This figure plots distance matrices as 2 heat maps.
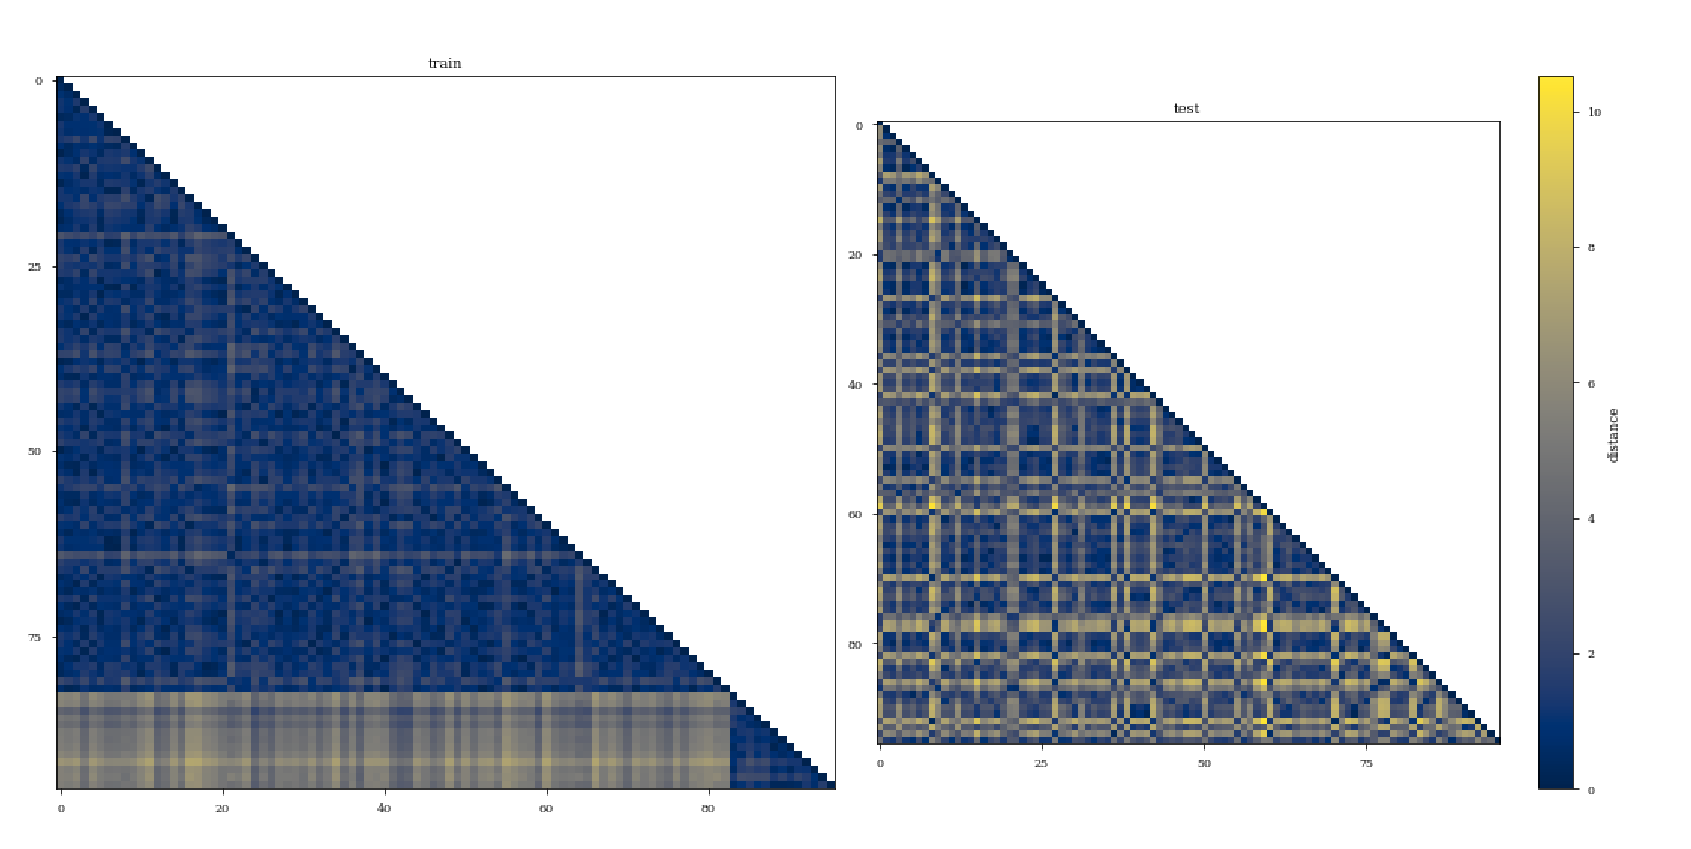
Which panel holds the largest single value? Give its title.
test
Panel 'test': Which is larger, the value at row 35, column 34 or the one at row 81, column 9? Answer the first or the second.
the second
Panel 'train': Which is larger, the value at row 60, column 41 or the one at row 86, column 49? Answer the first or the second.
the second
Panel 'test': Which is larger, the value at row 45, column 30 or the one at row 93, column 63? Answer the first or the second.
the first
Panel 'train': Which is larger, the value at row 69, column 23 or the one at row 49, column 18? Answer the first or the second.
the second
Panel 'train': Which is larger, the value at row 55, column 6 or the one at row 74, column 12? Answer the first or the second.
the first
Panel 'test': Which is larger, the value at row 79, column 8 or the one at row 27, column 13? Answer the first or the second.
the first
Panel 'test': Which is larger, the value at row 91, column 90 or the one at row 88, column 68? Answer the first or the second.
the second
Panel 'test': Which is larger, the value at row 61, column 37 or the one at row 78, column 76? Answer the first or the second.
the second
